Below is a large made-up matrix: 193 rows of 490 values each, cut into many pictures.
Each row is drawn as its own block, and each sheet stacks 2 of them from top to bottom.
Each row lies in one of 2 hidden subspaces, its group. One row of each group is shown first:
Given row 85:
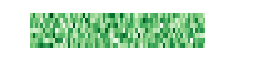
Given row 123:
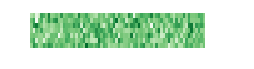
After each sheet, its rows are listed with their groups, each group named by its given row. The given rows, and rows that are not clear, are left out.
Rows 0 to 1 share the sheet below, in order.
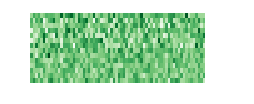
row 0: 123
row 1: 123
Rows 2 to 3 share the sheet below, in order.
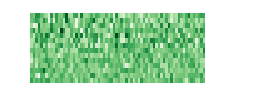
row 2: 123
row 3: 85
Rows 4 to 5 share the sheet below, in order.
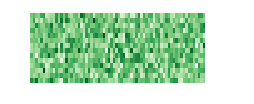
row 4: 123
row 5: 123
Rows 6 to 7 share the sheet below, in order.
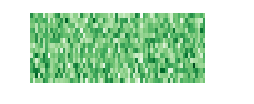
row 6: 123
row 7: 123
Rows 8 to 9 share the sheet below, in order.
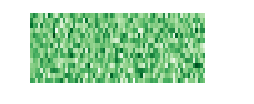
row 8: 85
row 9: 85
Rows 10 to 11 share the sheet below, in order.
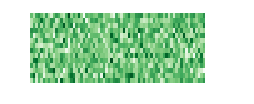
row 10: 85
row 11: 123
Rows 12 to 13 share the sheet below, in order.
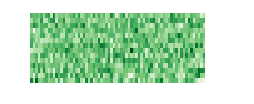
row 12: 123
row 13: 123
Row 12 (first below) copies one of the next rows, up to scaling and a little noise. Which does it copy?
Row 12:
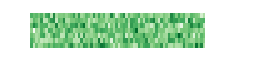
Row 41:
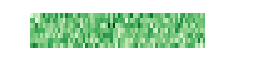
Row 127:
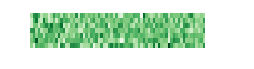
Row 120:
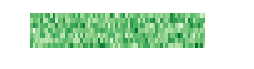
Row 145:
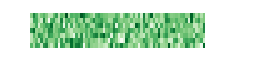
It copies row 120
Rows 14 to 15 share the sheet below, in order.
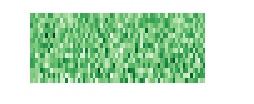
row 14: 85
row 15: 85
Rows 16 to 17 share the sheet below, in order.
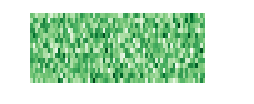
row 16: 123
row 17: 123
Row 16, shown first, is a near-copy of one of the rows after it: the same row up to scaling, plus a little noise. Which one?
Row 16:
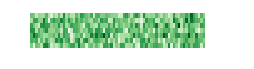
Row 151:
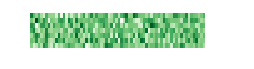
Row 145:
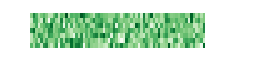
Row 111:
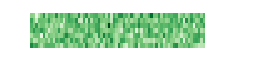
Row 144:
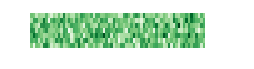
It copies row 144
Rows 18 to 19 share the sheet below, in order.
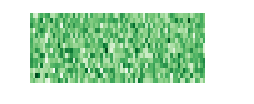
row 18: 123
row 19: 85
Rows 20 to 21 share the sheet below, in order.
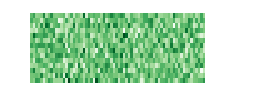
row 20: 85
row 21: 85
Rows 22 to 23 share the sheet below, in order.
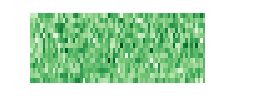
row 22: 85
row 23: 123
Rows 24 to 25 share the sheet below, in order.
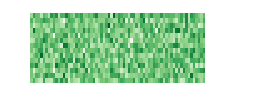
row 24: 123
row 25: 85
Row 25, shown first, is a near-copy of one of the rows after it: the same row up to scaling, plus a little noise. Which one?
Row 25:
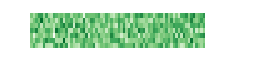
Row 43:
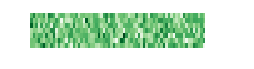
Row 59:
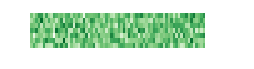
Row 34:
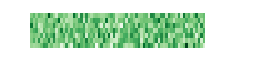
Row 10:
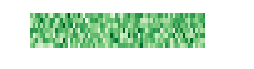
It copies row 59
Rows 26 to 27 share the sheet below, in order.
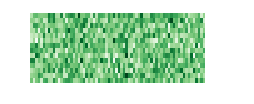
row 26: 123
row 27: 123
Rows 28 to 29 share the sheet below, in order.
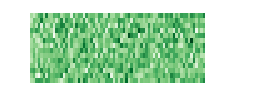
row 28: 85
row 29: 85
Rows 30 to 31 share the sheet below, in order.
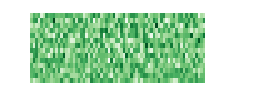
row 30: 123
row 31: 123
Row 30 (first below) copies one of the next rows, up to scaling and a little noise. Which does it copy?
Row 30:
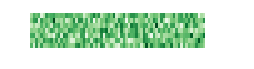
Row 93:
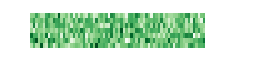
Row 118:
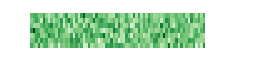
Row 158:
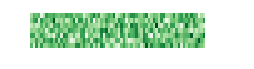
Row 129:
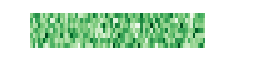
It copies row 158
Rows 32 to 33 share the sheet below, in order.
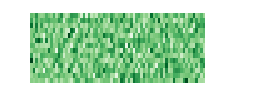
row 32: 85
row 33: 85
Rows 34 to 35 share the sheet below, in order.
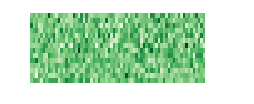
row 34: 85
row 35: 123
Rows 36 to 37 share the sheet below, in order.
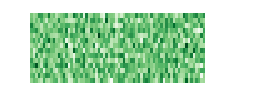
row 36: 85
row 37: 85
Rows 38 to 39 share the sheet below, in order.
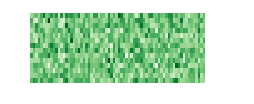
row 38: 123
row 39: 123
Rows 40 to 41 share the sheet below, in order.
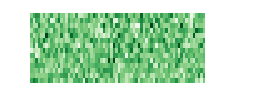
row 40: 123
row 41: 123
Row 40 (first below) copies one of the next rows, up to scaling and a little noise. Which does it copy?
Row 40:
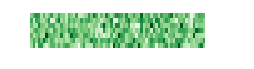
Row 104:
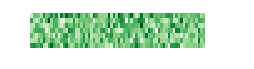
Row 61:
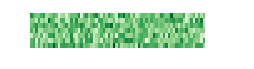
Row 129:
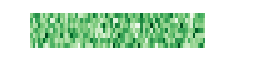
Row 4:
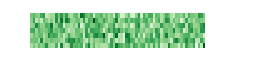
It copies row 129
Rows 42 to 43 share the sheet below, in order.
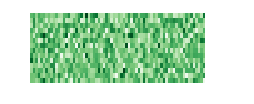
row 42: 85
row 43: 85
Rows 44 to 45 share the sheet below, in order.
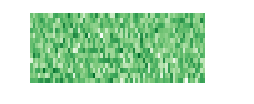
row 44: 85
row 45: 85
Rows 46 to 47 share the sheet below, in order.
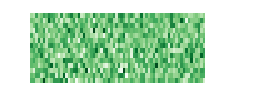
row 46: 123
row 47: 85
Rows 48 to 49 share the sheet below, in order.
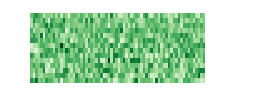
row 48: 123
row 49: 123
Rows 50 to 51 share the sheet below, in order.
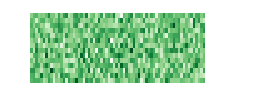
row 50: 85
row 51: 85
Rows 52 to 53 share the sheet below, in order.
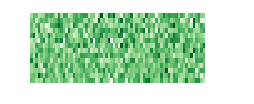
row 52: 85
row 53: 85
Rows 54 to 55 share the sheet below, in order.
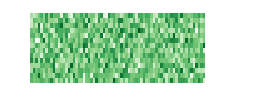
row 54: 85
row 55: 85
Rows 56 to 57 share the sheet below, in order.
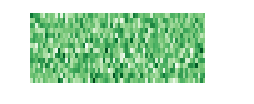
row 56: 123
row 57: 123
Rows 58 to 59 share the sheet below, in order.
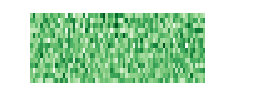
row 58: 85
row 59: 85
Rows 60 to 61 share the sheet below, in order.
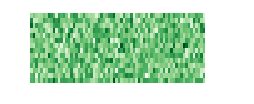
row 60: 85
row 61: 123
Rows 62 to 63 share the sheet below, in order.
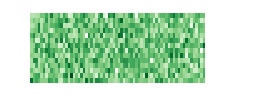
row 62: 85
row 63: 123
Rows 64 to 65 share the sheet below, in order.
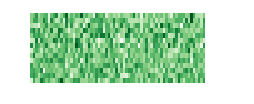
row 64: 123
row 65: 123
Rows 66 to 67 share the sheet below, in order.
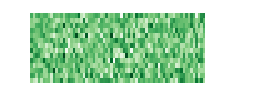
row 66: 85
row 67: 123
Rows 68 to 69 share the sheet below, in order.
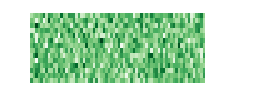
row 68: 123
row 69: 123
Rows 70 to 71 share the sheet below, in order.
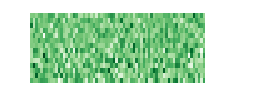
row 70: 85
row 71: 123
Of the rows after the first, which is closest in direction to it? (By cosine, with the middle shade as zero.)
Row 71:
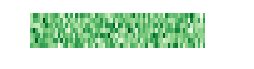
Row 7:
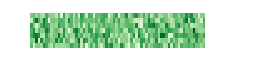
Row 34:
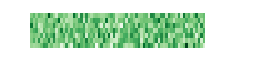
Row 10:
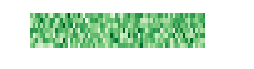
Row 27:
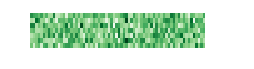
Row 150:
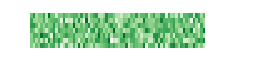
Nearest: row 7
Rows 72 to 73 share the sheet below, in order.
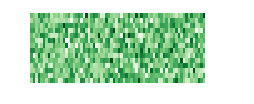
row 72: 85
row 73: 123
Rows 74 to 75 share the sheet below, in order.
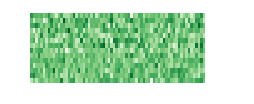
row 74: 123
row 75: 123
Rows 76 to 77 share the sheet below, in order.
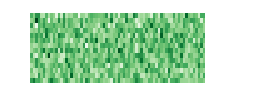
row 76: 123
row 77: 123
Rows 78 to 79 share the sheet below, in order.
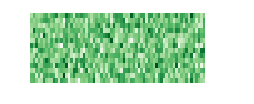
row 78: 123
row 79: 85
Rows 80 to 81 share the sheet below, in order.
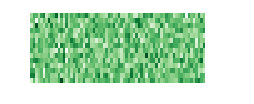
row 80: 123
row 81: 123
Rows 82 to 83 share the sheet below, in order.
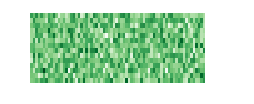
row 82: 123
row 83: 85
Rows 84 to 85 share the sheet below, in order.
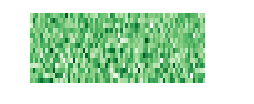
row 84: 123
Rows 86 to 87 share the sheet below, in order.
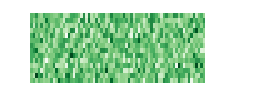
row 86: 85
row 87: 85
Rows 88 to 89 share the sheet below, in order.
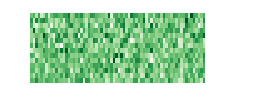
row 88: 123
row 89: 123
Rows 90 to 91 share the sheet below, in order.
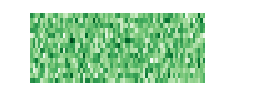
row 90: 123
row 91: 123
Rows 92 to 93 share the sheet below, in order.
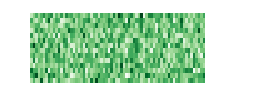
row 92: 123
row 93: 123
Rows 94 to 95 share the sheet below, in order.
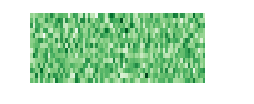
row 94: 85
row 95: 123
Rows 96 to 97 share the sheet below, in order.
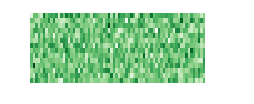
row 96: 123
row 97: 123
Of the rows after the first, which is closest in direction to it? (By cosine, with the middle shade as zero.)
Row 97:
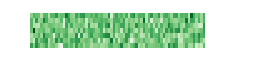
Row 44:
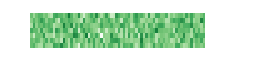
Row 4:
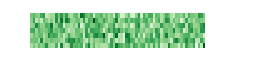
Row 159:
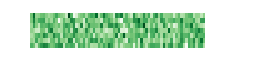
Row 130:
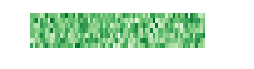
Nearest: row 130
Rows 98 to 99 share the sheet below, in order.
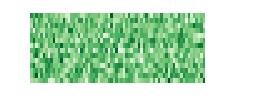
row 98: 123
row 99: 123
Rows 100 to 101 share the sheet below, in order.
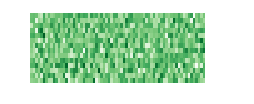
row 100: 85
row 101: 85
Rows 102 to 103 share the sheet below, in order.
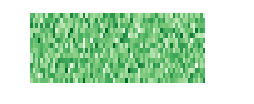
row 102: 85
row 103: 85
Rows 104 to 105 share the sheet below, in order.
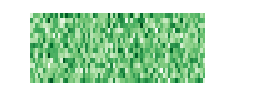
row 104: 123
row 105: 123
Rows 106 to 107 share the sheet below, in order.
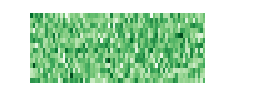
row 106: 123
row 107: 123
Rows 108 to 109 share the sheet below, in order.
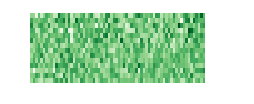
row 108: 123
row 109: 85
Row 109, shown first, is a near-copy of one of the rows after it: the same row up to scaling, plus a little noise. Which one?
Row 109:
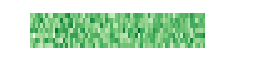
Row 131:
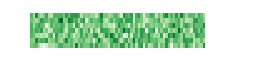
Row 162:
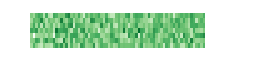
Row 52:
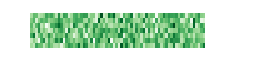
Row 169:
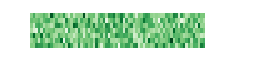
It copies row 162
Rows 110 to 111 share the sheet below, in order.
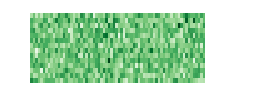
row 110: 123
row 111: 123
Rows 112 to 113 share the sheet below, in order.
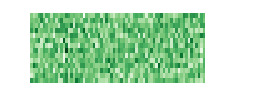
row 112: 85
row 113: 123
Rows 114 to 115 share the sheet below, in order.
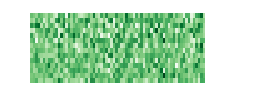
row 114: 123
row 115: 123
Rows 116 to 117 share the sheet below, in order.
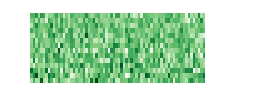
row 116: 123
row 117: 123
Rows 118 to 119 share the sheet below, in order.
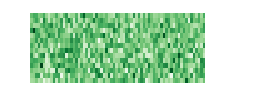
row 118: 123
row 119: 85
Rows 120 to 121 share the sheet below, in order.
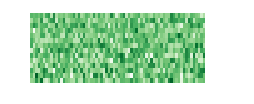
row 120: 123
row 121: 123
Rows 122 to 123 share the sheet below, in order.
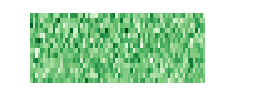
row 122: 85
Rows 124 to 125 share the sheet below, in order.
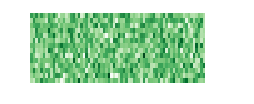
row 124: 123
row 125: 85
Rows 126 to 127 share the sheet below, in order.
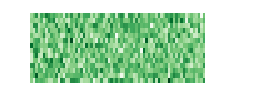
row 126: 123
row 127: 123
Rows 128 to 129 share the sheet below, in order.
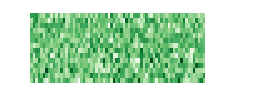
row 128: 123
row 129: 123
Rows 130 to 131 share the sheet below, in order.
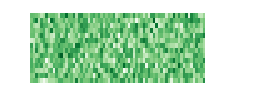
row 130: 123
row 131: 85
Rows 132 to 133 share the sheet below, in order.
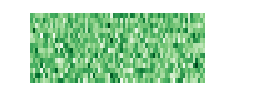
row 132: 123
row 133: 85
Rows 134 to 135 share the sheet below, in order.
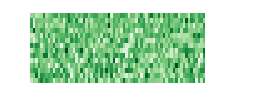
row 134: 123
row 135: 123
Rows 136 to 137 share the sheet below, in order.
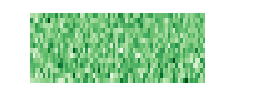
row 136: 123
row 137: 85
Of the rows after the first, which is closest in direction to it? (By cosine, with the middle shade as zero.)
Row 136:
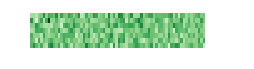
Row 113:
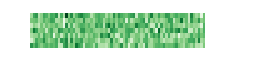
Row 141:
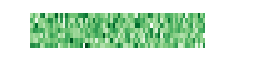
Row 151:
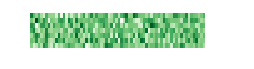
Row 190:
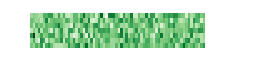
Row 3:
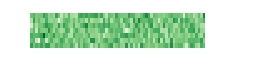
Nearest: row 141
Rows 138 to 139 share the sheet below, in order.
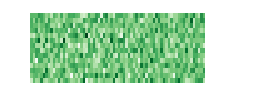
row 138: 85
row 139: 123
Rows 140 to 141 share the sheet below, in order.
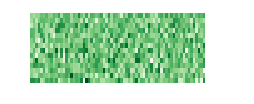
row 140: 85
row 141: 123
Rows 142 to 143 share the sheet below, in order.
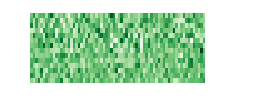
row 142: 85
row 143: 123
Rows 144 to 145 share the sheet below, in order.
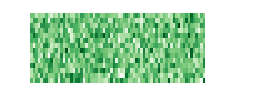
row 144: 123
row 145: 123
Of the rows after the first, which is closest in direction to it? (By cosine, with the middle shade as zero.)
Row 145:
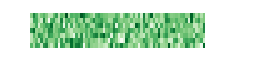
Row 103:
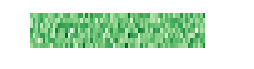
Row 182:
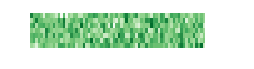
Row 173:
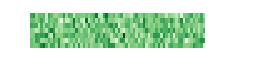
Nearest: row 103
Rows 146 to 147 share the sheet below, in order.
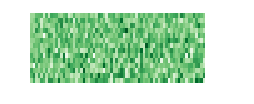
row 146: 85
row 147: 123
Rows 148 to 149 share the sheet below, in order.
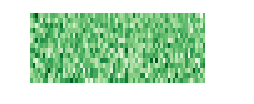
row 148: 123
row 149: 123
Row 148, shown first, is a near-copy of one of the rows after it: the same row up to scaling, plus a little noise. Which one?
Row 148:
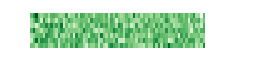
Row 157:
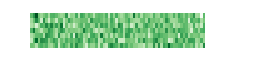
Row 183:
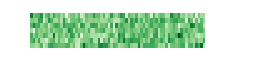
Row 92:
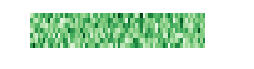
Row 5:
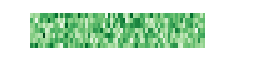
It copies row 157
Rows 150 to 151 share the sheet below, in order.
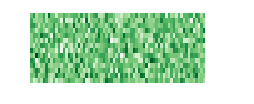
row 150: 85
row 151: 123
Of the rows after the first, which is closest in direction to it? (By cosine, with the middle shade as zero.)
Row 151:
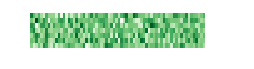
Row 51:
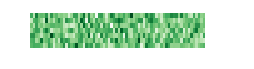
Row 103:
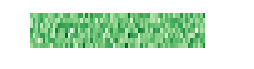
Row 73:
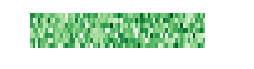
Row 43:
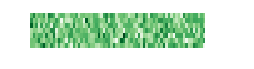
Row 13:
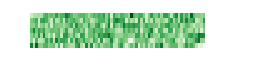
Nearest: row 73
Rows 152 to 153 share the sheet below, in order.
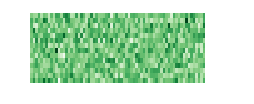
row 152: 123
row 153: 123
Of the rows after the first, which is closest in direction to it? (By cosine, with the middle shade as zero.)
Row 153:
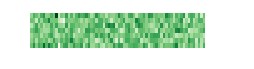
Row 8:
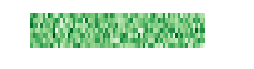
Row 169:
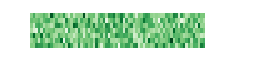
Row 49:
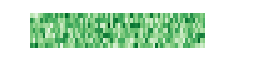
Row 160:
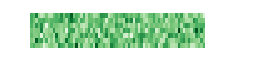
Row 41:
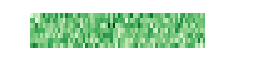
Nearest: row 41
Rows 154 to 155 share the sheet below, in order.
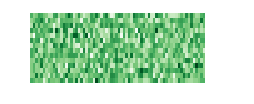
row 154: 85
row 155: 85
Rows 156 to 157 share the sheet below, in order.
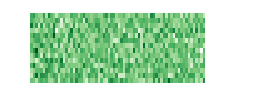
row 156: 85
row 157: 123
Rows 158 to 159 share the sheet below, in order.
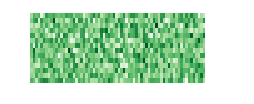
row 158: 123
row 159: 85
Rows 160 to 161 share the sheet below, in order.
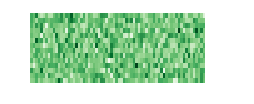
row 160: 85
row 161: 123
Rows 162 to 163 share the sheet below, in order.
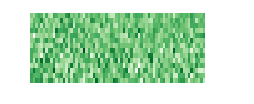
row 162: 85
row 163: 85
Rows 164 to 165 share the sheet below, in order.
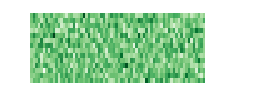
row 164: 85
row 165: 85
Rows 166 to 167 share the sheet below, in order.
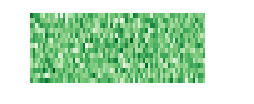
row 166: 123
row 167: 85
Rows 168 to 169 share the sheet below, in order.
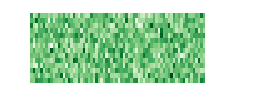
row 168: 123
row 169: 85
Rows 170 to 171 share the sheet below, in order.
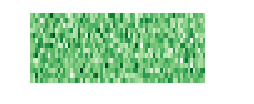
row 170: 85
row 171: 123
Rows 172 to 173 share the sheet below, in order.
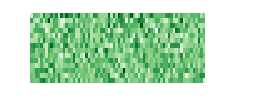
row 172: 123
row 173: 85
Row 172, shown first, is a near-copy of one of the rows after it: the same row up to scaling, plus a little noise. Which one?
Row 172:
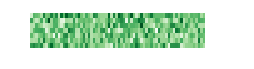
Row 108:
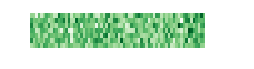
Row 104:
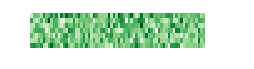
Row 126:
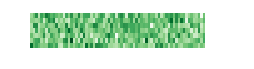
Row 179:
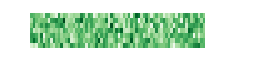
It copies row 104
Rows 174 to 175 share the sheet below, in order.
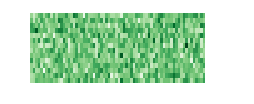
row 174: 85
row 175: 85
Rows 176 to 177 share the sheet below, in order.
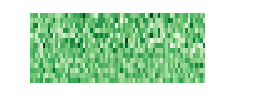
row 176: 123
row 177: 85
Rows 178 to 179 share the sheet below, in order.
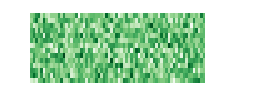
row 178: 123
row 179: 123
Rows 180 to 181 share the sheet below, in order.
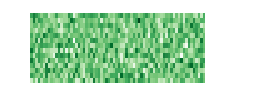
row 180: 85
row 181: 123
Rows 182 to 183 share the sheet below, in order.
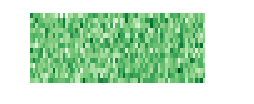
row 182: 123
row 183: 123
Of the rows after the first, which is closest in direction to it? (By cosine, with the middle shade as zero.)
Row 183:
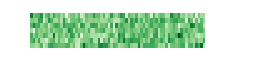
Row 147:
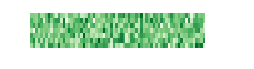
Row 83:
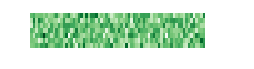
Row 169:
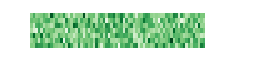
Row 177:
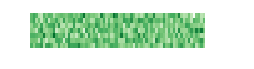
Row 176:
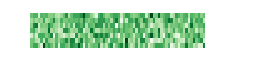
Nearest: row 147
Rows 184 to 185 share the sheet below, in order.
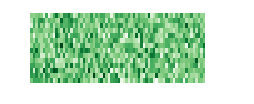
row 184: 85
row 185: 85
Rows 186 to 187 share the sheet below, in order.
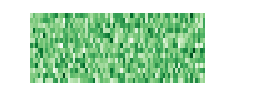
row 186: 123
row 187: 85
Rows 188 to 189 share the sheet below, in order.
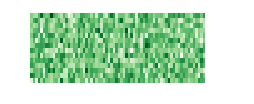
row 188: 85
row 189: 123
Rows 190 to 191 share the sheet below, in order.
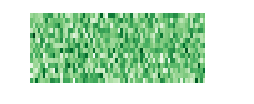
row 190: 85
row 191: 123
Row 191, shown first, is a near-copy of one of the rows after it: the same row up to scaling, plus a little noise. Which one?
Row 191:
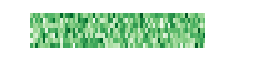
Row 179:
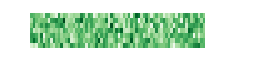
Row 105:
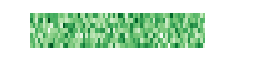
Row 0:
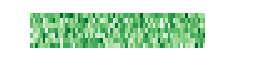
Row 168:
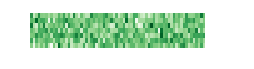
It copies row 0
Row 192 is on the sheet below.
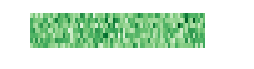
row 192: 123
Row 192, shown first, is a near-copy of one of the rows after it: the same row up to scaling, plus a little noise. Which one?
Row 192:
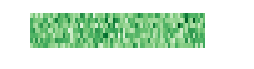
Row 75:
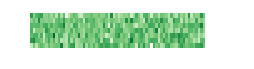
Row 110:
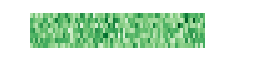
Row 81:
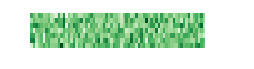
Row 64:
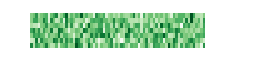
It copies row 110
